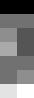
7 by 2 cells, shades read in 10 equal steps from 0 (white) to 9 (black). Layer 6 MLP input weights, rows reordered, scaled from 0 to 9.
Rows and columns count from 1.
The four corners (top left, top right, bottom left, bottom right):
9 9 1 0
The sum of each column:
32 35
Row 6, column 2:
4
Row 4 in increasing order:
3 6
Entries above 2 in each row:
2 2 2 2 2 2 0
